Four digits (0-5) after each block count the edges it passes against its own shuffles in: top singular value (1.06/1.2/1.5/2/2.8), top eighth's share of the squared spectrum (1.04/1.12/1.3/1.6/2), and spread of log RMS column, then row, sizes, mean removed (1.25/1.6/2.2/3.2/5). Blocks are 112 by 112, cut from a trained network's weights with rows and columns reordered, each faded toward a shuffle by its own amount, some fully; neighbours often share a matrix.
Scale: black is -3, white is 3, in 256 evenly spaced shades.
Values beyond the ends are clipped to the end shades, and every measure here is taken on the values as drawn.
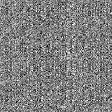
4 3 1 3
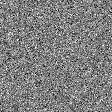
0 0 0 0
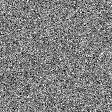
0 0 0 0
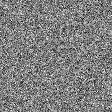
2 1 0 0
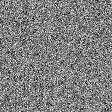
1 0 0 0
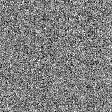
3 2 0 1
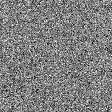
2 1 0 0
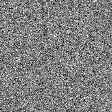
0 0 0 0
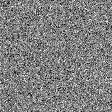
0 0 0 0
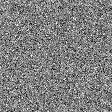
0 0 0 0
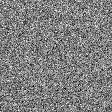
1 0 0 0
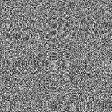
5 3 2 2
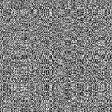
5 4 3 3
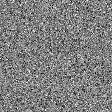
2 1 0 0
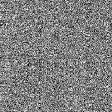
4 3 2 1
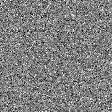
2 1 0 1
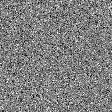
1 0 0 0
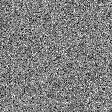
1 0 0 0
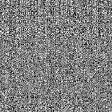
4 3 0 3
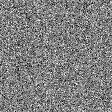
1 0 0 0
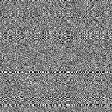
5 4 2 4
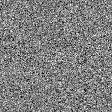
2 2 1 0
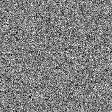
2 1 0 0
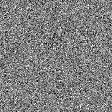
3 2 1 1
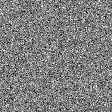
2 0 0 0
